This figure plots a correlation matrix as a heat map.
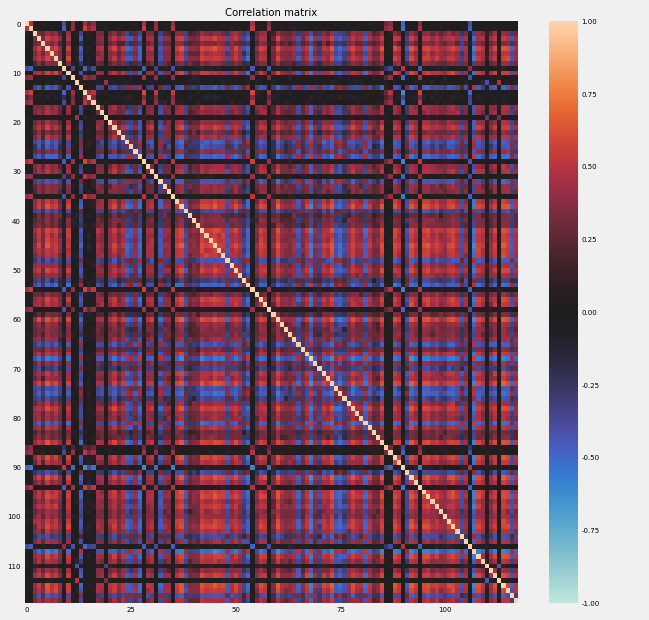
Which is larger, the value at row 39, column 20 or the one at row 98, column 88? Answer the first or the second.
the second
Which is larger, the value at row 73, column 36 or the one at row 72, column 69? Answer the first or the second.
the first
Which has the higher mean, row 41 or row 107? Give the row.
41
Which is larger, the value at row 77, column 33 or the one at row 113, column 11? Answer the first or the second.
the first
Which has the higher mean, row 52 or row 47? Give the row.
47
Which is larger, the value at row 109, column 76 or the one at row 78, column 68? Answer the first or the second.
the first
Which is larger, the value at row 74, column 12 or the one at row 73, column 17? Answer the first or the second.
the second
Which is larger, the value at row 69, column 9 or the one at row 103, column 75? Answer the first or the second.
the first
